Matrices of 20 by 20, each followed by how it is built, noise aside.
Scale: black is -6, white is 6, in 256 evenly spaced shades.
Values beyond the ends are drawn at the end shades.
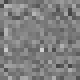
low rank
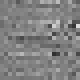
low rank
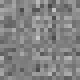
low rank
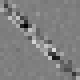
banded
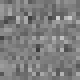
low rank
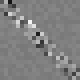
banded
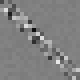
banded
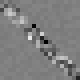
banded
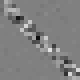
banded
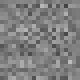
low rank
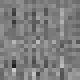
low rank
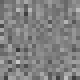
low rank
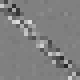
banded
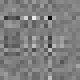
low rank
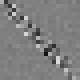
banded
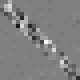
banded
